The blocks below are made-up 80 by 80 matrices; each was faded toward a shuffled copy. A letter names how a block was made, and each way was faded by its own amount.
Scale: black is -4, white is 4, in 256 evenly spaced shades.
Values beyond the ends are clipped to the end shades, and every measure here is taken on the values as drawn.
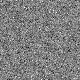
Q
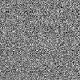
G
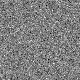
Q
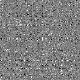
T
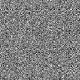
G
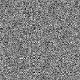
G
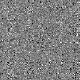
T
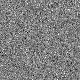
Q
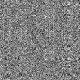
G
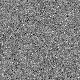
Q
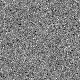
Q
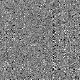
T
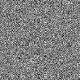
G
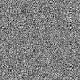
G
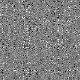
T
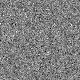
Q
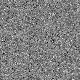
Q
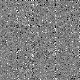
T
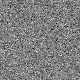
Q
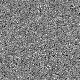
Q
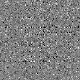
T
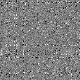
T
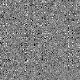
T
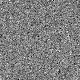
Q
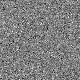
Q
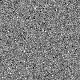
Q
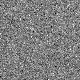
Q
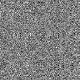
G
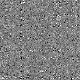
T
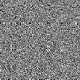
G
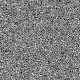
Q
